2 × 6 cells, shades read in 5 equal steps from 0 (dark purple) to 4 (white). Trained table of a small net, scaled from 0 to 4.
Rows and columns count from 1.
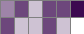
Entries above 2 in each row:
1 4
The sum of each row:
8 15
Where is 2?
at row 1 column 1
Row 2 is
1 3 3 1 3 4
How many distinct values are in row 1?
4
